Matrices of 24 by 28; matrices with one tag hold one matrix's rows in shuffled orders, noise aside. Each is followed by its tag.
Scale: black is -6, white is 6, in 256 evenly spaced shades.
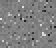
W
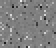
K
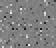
K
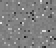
W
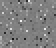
K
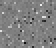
W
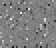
K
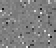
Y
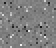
K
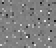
Y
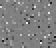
Y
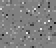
Y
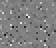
K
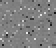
Y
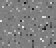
W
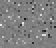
W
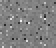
K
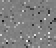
Y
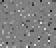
Y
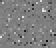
W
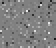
Y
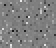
K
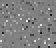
Y
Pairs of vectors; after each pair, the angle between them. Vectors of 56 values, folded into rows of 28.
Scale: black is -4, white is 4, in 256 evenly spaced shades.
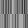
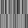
partly aligned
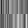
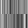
nearly opposite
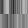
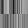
nearly parallel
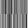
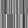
partly aligned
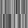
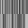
orthogonal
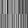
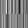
partly aligned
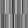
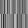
partly aligned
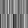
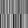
nearly parallel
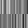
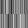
orthogonal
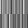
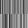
nearly opposite
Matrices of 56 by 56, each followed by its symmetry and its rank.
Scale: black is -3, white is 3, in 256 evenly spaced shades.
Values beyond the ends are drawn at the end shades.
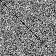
symmetric, full rank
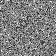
symmetric, full rank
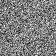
neither, full rank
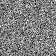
neither, full rank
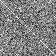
symmetric, full rank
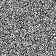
neither, full rank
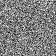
neither, full rank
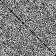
symmetric, full rank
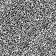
symmetric, full rank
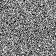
neither, full rank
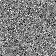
symmetric, full rank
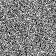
neither, full rank
